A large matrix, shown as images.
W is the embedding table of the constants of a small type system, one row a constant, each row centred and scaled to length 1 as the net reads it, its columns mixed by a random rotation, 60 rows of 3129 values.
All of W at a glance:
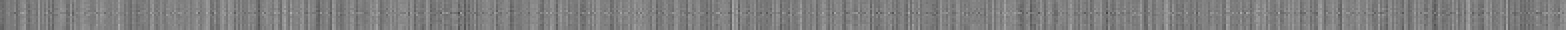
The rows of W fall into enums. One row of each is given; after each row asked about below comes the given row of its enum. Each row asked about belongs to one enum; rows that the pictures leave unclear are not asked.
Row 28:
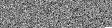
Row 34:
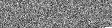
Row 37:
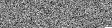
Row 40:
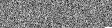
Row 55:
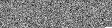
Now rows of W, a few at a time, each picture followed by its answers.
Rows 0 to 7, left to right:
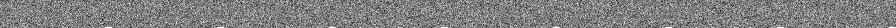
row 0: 55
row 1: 34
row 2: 40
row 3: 37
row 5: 34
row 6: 37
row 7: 40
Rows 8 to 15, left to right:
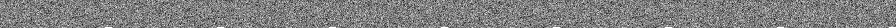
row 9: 28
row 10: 55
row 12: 37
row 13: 37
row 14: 55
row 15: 40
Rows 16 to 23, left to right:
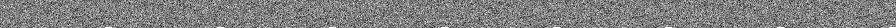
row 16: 28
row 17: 40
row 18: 28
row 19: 34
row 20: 37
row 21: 37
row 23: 37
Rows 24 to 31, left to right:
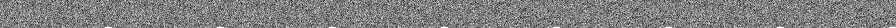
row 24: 40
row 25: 40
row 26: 40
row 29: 28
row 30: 40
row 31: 28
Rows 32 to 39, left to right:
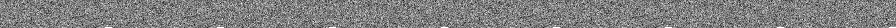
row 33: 37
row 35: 40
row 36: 37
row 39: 55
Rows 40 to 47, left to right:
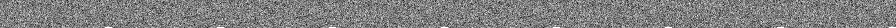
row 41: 37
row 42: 37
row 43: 40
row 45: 40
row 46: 34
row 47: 40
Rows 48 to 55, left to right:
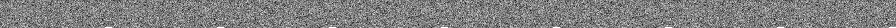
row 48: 55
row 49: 55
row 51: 37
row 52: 40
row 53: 37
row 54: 55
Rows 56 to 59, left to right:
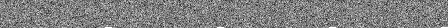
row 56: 37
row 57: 40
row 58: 55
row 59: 55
